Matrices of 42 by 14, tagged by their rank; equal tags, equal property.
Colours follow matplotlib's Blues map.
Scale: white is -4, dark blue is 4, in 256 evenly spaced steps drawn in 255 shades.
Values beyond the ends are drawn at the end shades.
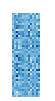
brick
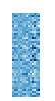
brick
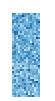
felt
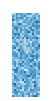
felt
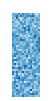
felt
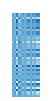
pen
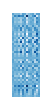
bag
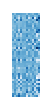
brick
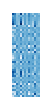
bag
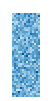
felt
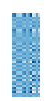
pen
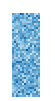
felt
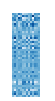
bag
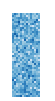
felt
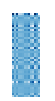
pen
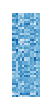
brick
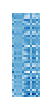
bag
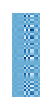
pen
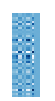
pen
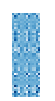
bag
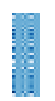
pen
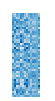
brick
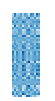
bag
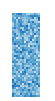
felt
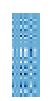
pen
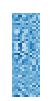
brick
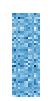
brick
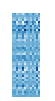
bag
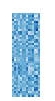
brick
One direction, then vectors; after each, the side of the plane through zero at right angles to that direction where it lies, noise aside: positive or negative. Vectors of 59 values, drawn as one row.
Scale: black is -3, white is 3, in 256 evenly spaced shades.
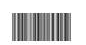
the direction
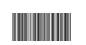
positive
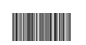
negative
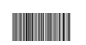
negative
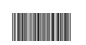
positive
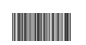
positive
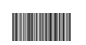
negative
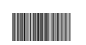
positive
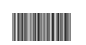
positive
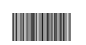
negative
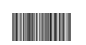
negative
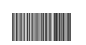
negative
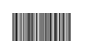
negative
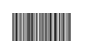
negative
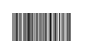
negative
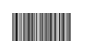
negative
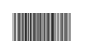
positive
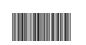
positive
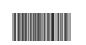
positive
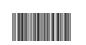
positive
